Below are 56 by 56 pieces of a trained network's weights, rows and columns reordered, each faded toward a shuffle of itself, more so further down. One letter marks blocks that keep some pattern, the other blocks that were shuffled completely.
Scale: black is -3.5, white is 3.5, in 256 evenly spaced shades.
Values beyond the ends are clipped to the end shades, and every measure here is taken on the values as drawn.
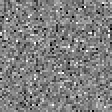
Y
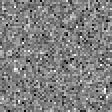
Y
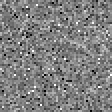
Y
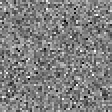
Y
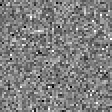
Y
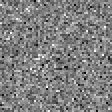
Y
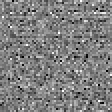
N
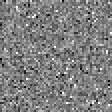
Y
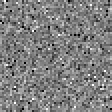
Y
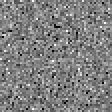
Y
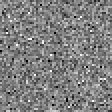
Y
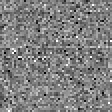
N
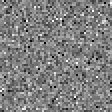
Y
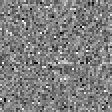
N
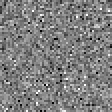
Y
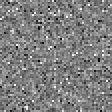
Y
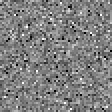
Y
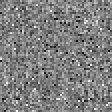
N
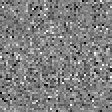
N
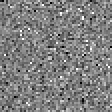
N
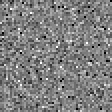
Y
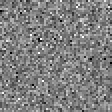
Y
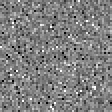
Y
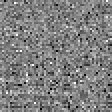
N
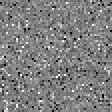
Y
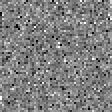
Y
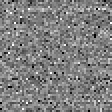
N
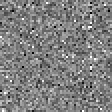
N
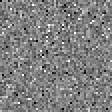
Y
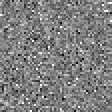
N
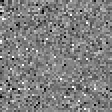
N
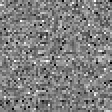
N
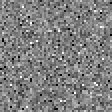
Y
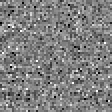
N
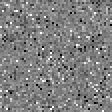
Y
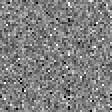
N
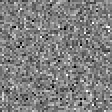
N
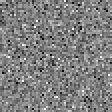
Y
